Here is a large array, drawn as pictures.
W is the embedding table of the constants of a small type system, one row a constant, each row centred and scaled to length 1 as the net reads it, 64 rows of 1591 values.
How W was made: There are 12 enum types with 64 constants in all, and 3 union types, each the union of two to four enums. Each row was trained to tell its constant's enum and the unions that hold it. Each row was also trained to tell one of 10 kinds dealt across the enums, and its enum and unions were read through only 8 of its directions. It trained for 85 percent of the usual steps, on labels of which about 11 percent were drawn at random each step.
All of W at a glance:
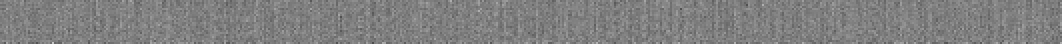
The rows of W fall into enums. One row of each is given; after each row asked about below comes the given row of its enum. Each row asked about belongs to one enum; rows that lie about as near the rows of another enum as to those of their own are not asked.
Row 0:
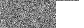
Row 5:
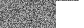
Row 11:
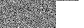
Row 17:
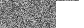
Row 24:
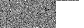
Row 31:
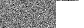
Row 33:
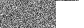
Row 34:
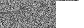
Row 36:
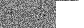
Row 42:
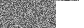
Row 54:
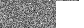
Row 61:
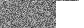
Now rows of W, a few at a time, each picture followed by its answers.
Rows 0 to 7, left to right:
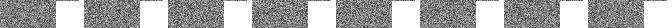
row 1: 0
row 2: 34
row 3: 36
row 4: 34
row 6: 54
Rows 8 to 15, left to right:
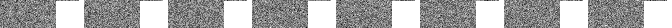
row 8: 0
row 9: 36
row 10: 34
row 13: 42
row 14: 31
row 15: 33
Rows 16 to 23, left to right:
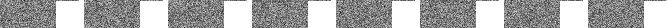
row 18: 36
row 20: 33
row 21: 54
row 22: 33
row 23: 36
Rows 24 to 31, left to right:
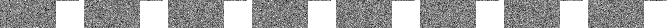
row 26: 0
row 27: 24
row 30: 11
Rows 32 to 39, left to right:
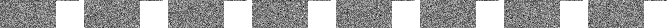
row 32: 5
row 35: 5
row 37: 33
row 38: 5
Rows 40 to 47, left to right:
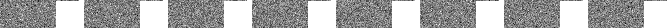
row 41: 54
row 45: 0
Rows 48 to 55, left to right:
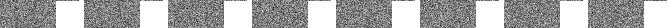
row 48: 0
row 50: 24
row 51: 34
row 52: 31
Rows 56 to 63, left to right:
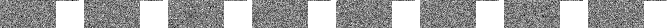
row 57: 42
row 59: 36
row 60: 33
